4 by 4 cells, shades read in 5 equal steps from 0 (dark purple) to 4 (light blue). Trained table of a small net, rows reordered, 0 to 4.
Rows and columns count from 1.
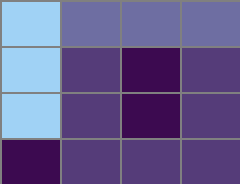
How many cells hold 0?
3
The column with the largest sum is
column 1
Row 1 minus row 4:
4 1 1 1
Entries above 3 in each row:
1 1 1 0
